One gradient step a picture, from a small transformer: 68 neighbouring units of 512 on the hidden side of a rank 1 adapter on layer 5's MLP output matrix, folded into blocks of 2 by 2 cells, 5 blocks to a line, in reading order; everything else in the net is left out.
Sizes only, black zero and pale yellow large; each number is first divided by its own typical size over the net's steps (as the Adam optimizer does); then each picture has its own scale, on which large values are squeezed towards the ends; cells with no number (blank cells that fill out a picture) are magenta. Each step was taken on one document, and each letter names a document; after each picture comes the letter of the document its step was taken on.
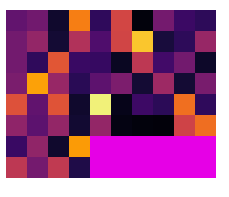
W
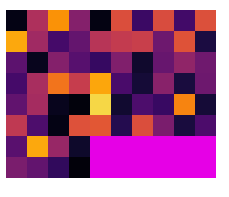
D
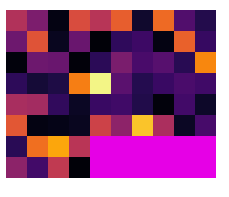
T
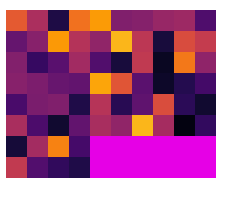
W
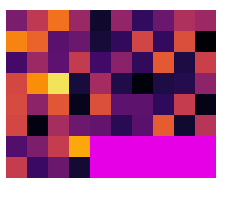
D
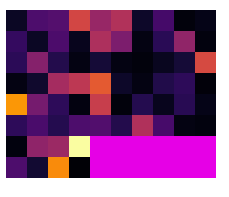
T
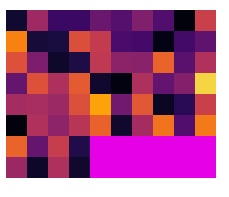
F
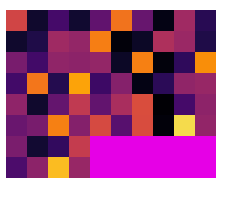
F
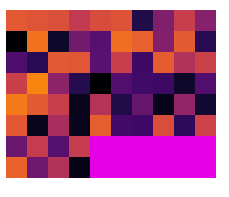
D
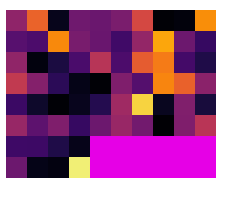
F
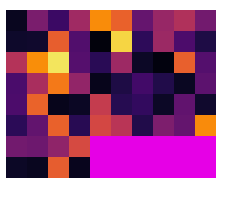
T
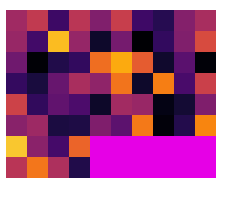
F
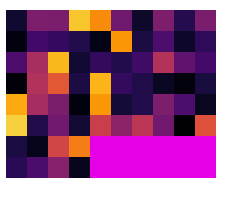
T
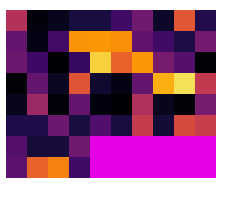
F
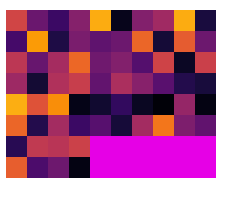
D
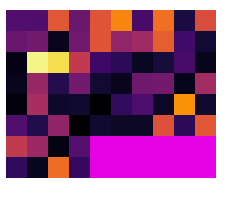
D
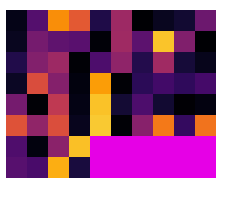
T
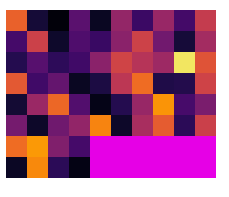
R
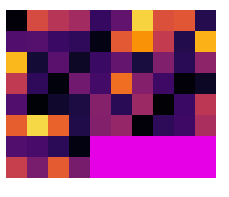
W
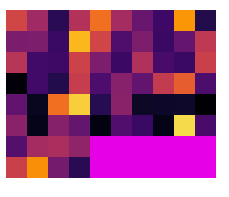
F
